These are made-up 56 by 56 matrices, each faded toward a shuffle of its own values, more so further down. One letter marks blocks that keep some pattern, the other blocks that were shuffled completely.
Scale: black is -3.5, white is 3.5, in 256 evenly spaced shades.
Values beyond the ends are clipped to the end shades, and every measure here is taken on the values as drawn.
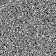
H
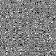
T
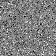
H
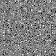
T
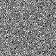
T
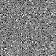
T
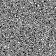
H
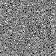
T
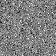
H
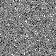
H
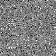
T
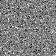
H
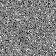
H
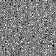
T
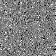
T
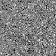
T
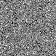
H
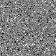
T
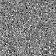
T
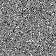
H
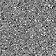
T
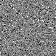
H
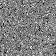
H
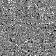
T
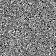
H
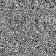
T
